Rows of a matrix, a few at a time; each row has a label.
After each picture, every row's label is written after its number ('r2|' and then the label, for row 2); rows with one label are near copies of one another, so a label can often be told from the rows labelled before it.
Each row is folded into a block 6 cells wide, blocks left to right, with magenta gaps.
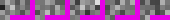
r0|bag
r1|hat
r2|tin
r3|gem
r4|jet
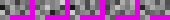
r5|bag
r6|tin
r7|bag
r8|gem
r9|bag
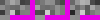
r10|hat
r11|hat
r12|hat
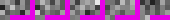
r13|bag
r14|bag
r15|tin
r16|gem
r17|jet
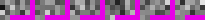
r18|bag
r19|hat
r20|bag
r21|jet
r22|tin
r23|tin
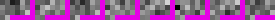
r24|jet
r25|gem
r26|jet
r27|bag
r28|tin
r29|bag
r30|tin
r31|jet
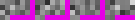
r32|bag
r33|gem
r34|bag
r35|tin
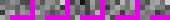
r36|hat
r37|tin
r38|jet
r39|gem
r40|tin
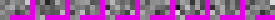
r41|tin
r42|jet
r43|hat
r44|bag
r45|tin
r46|bag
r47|bag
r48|tin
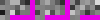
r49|hat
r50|hat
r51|tin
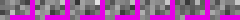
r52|hat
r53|tin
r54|tin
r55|tin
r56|tin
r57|jet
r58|tin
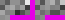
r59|tin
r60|tin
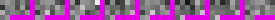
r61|bag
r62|hat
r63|tin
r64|jet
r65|hat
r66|jet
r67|jet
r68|hat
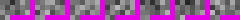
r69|jet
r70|hat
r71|gem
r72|gem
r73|jet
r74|jet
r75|bag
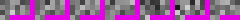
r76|hat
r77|gem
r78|gem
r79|tin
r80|jet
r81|bag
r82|hat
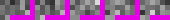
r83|jet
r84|jet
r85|tin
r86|hat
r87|hat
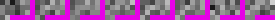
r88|jet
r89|gem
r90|gem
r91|tin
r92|gem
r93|gem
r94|bag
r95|tin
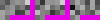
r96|tin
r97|tin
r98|bag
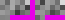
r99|tin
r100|tin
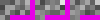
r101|gem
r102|tin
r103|tin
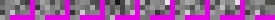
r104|hat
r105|bag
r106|hat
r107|jet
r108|tin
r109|hat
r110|tin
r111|hat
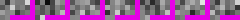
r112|tin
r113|jet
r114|hat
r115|hat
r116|jet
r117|tin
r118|tin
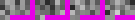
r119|bag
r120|jet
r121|bag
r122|hat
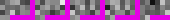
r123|hat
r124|tin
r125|bag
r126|bag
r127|jet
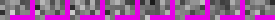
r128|hat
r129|bag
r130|bag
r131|hat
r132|jet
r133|tin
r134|jet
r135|hat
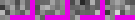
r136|bag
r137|gem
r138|jet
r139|hat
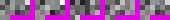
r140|tin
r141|tin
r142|jet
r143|gem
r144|tin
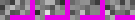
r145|gem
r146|hat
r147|hat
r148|bag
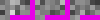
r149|hat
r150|tin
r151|hat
